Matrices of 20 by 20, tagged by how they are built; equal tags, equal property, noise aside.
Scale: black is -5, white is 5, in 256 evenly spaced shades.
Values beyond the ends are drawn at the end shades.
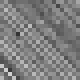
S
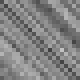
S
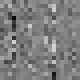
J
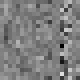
J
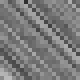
S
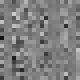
J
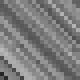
S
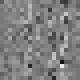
J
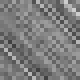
S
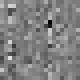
J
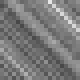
S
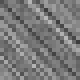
S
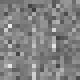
J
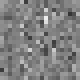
J
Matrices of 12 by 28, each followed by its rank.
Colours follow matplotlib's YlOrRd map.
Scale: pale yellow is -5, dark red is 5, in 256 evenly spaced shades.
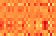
two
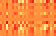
two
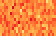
full rank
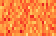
full rank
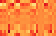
two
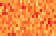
full rank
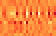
two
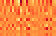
two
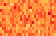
full rank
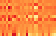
two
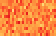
full rank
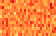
full rank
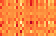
two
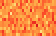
full rank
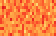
full rank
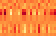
two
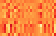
two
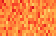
full rank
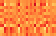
two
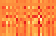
two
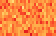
full rank
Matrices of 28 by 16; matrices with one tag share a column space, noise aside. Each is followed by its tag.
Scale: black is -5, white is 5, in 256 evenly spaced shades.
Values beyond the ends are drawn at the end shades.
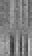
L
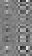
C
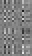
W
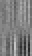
L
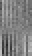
L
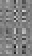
W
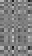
C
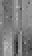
L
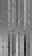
L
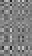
C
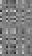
W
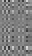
C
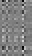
C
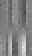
L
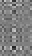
C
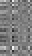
C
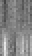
L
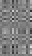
W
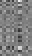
C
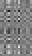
W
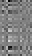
C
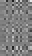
C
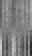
L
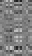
C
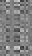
C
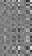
C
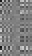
C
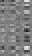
C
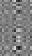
C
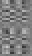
W
